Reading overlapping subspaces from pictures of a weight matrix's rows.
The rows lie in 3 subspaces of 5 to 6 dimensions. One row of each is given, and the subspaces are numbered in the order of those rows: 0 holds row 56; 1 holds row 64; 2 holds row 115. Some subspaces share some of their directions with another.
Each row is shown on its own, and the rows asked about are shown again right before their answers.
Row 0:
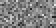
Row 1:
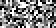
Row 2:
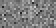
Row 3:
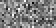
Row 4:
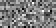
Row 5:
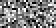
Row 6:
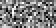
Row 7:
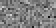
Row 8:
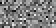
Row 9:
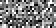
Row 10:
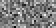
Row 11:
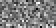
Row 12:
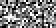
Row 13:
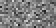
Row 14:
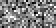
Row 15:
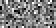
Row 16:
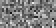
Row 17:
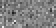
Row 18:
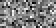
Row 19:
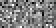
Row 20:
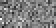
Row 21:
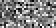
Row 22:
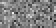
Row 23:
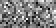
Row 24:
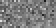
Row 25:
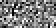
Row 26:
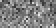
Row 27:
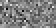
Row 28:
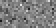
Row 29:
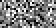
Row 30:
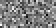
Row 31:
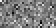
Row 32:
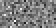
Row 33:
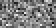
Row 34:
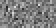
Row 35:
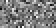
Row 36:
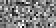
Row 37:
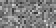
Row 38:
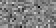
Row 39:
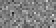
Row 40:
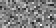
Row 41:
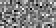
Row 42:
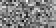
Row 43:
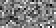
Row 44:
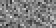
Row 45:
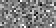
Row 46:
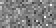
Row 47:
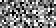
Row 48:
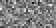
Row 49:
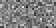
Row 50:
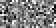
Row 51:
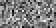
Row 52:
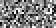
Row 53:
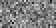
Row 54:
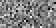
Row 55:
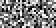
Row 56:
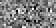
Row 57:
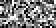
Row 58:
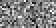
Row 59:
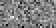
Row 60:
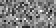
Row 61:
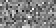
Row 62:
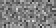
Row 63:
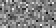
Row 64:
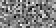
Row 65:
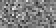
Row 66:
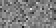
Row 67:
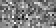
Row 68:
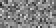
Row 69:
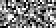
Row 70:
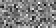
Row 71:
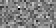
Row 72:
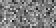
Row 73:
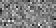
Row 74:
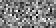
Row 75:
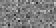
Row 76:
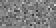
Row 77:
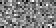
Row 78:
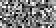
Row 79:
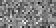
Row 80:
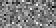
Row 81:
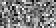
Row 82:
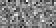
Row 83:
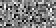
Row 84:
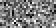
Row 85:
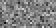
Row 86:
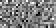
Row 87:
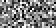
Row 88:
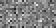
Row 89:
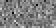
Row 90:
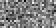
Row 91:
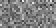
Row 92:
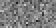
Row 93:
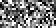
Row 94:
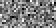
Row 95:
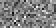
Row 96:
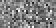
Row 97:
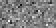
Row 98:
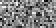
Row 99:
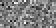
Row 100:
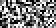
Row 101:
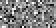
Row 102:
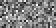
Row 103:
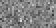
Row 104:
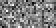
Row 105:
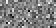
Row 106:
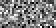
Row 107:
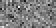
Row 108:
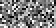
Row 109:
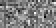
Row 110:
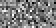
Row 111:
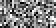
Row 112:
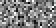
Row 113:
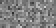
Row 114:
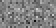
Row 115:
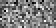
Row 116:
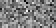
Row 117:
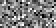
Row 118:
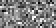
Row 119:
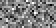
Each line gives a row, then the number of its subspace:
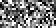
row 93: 2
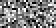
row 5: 0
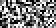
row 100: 1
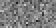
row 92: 0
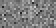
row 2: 1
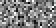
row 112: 1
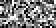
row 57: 1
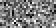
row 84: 0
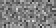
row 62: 1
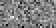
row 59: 1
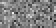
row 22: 0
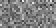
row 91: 2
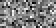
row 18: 0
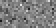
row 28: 0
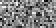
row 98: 2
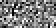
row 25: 2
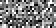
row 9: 0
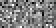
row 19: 1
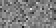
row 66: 2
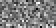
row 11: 1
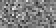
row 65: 2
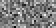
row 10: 1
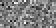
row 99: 0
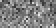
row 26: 2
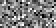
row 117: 1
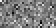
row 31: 2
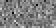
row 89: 0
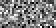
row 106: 1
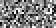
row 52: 0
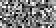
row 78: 1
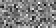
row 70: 2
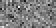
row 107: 2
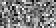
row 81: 1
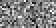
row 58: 0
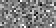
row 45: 1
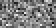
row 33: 2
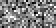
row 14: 0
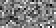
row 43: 1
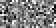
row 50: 0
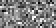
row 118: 2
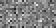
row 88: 0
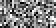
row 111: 2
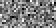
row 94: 1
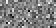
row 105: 2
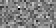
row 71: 2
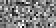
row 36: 1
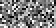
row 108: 1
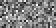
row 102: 0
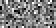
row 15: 2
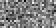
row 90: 0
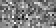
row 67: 2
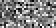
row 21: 1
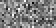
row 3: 2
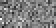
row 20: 0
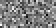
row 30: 1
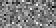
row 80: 1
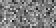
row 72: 0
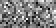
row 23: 2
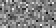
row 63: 1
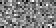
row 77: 1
